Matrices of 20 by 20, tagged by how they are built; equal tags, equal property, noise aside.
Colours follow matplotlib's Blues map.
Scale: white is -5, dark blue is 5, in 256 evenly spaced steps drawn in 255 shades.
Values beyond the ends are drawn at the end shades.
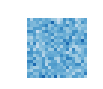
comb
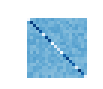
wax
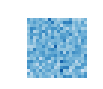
comb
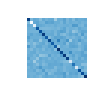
wax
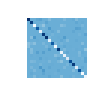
wax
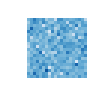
comb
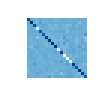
wax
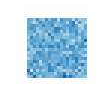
comb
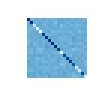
wax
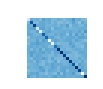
wax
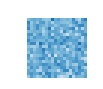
comb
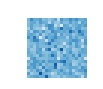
comb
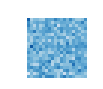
comb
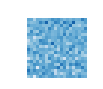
comb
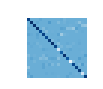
wax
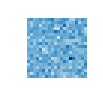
comb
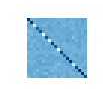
wax
